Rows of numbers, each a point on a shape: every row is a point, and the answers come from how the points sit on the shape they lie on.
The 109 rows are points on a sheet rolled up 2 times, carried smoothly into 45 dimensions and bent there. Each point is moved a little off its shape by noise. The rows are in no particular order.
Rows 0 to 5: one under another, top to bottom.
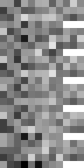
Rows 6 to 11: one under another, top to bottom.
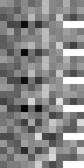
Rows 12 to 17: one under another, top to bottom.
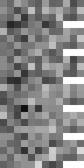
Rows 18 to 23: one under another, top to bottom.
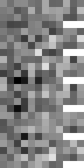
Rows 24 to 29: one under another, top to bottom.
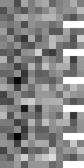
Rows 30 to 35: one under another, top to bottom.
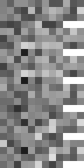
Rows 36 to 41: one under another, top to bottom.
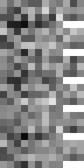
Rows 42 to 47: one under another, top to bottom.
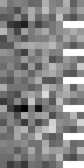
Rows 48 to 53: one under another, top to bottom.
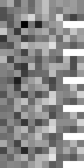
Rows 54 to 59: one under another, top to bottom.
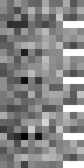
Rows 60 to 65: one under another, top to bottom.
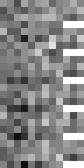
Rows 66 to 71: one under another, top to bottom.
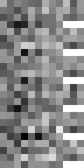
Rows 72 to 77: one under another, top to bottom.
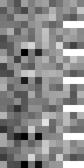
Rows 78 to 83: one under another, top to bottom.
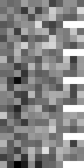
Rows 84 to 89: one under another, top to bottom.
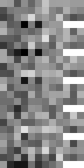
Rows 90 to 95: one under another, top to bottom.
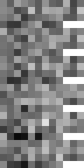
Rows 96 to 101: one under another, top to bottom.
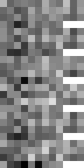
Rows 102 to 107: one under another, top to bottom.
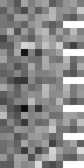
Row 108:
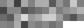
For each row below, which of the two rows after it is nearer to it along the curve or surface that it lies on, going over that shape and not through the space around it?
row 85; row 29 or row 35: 29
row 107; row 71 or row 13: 71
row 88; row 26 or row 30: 30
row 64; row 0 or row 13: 13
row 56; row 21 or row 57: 21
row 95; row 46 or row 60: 60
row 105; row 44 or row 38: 38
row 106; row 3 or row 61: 3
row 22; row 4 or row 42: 42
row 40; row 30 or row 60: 60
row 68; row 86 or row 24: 24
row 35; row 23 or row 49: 23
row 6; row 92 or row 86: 92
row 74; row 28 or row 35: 35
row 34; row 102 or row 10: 10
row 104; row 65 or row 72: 72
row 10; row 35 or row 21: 35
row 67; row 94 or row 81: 94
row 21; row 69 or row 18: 69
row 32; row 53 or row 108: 108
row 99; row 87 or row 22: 22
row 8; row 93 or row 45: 93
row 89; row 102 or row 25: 25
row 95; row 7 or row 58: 7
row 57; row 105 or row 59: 59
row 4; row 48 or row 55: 48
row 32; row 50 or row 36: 36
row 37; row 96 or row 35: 35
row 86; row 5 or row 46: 5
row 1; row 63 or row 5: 63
